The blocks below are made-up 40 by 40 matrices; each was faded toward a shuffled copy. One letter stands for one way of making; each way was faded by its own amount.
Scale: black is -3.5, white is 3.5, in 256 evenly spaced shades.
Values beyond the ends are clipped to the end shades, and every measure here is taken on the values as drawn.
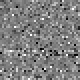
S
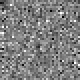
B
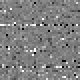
S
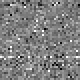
S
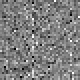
B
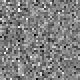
B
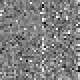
B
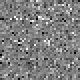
S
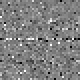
S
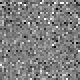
S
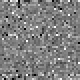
S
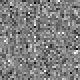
B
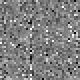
B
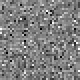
B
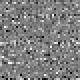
S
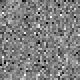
B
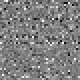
S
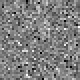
B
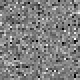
B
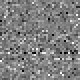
S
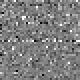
S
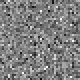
B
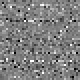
S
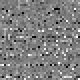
S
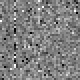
B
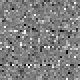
S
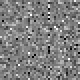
B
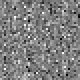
B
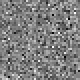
B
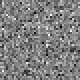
B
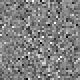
B
